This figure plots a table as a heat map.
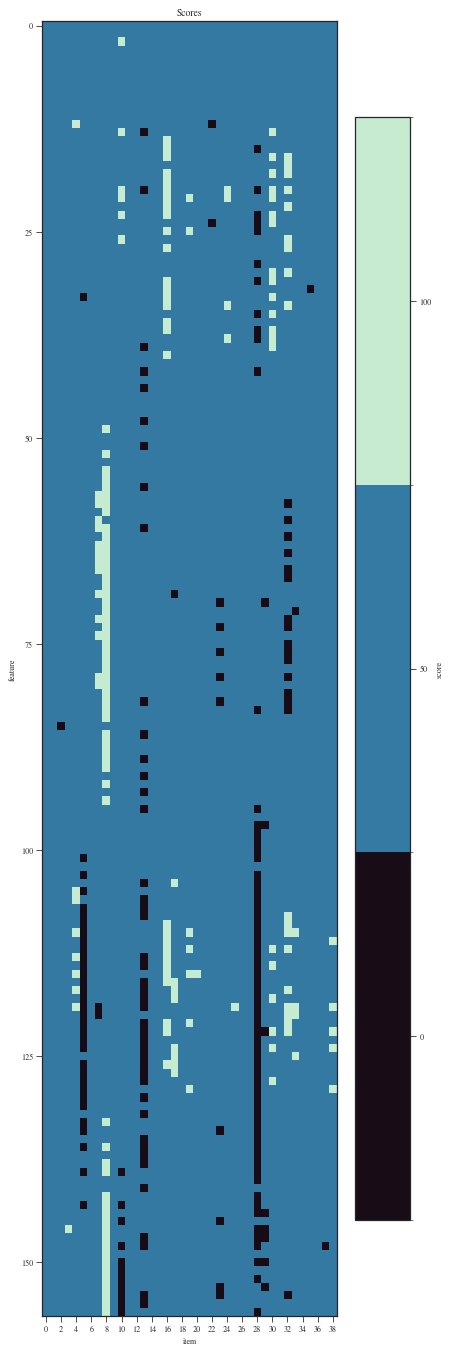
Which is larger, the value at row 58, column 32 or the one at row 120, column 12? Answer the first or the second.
the second
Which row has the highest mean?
21
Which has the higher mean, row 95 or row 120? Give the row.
120
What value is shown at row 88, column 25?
50
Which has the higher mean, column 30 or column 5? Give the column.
30
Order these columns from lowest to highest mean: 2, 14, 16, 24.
2, 14, 24, 16
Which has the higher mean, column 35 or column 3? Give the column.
3
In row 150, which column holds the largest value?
8
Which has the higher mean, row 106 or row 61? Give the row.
61
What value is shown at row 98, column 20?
50
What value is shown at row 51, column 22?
50
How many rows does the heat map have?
157
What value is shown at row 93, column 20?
50
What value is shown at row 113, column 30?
50
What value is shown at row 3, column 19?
50
